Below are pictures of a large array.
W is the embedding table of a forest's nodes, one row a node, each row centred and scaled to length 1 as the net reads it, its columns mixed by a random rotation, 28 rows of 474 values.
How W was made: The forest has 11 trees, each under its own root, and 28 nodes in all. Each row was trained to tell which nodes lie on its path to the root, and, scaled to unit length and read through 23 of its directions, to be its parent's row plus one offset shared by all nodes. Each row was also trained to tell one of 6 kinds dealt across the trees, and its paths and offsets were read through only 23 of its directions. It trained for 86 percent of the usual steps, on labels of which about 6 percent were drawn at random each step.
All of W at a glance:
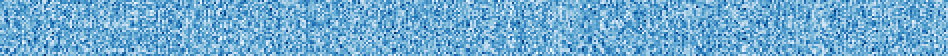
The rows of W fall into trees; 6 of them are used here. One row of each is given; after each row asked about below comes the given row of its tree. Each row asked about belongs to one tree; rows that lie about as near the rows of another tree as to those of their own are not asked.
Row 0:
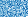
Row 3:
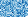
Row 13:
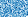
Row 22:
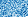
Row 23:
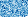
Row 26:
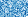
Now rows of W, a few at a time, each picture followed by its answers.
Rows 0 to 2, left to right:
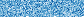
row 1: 0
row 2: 26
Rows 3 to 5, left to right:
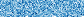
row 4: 13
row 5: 22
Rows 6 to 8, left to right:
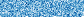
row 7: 22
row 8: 3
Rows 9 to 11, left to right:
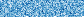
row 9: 26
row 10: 22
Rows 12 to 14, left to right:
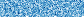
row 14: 0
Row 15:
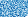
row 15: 23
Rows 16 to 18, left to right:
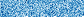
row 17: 22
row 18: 13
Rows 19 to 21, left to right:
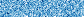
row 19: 13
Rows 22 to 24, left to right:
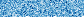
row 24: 3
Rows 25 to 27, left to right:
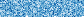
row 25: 3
